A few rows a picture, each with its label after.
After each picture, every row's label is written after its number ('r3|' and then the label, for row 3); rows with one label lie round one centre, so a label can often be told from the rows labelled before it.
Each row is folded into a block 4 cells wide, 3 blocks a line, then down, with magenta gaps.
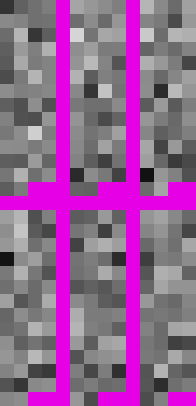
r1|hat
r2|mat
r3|mat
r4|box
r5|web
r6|box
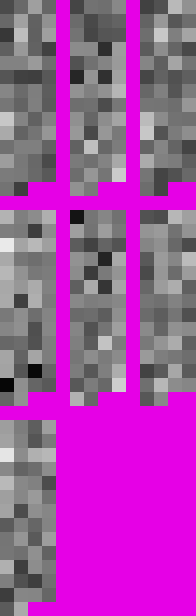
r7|web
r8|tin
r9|web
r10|mat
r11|tin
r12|hat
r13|mat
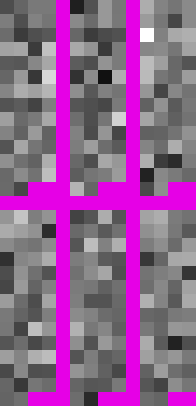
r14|tin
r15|tin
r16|mat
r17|box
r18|web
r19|box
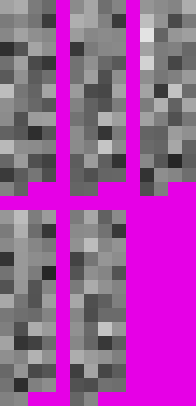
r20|box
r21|box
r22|mat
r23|box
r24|box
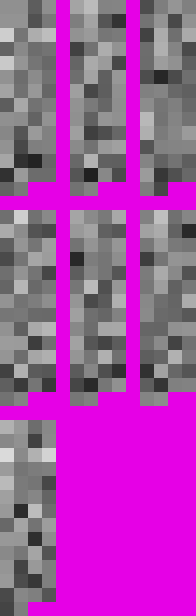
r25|mat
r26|box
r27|web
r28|box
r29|box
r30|box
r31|mat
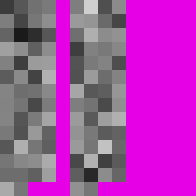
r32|tin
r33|box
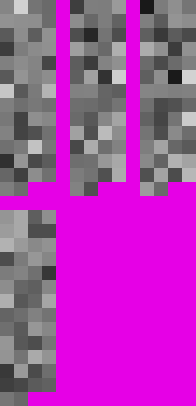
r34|box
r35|tin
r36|tin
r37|box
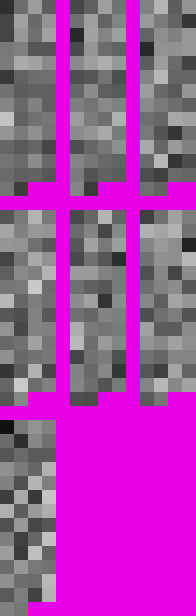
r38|web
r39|web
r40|box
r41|hat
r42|web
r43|hat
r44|tin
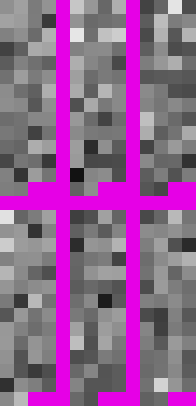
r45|box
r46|mat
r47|web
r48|mat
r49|web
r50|hat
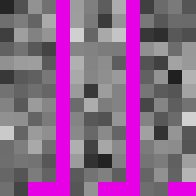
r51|web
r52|mat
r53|tin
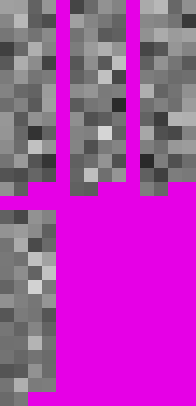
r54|box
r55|hat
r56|box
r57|hat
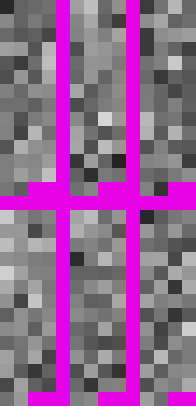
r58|tin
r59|box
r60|web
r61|mat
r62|box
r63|tin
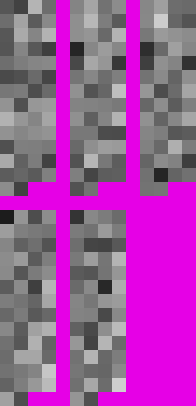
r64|web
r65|box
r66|box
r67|tin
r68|tin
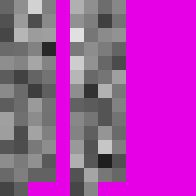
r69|web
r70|mat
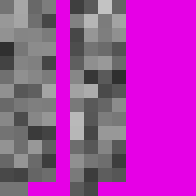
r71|box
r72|web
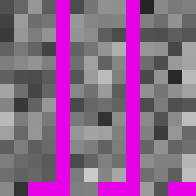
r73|web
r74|hat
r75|tin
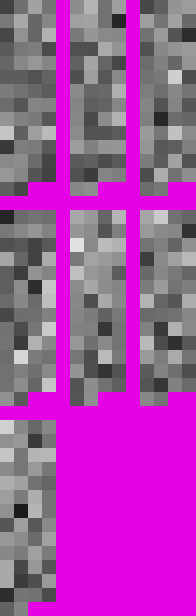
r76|web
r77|box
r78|hat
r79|tin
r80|mat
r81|box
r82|mat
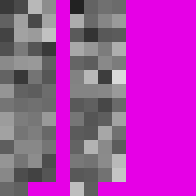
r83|web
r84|tin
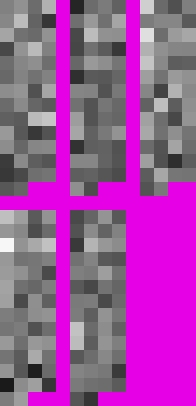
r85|box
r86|web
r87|mat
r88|mat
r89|web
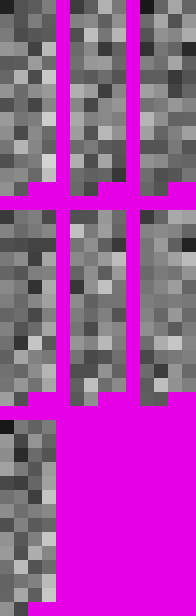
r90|tin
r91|web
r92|web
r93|tin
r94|hat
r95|hat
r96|tin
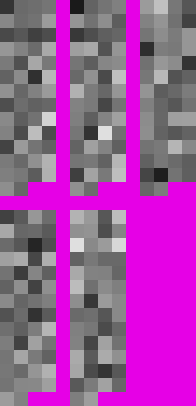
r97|tin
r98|tin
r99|box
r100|tin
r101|mat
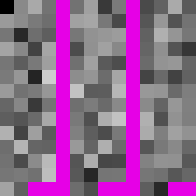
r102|tin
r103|box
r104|web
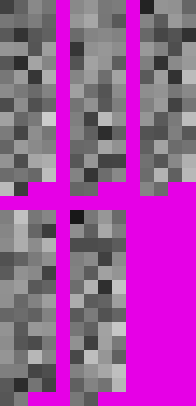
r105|tin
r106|box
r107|tin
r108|box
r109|tin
